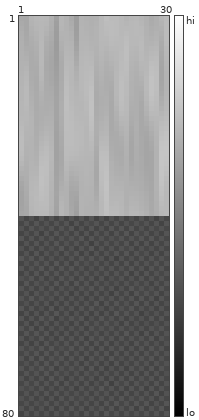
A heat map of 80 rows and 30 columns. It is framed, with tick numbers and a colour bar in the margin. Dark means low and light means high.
The table splits into 2 rows of 1 panel. Panel 1,1: high, streaked downward, faint in contrast. Panel 2,1: low, checkered, faint in contrast.
